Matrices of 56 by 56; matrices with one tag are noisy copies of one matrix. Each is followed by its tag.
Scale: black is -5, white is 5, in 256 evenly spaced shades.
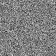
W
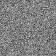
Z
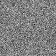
Z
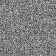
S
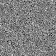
W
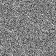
W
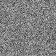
Z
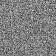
S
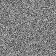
Z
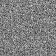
S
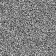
W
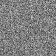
S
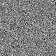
W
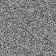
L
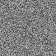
L
